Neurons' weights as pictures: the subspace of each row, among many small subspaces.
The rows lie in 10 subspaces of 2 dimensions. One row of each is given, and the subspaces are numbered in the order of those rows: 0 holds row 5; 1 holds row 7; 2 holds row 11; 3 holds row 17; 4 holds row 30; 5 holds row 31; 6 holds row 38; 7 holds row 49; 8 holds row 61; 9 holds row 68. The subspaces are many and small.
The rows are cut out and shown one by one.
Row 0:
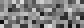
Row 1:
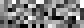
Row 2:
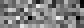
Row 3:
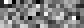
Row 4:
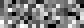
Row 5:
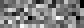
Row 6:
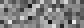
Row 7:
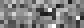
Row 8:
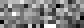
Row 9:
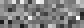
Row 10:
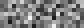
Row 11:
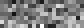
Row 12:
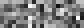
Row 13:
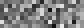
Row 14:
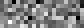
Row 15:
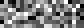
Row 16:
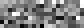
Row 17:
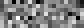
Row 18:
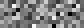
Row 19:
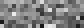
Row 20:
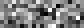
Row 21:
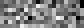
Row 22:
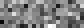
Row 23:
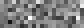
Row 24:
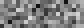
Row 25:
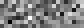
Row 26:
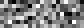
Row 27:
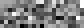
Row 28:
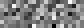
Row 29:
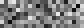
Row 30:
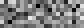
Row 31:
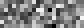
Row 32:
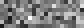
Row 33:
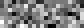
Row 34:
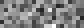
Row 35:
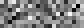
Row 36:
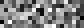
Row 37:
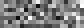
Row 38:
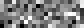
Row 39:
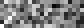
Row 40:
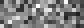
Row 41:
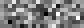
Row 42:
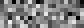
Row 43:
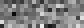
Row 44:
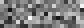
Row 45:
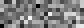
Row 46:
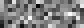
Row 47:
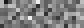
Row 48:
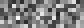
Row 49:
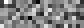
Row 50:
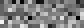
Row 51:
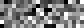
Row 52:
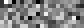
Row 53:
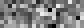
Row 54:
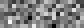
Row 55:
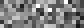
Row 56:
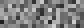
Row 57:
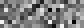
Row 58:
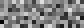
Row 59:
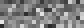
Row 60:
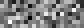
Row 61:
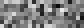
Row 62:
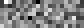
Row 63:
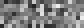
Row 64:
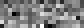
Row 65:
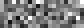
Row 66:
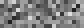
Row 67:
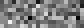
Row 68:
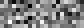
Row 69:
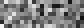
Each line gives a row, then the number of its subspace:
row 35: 4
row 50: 3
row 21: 0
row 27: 0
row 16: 0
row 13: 9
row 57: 9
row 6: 9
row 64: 0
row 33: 6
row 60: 5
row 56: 9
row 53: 1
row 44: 8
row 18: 4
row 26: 9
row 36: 5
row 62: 7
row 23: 2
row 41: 1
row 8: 6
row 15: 4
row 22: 6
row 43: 2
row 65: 3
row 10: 5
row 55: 1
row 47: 7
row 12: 8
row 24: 1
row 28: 4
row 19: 2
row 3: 7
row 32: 8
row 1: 2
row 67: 2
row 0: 7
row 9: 3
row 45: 6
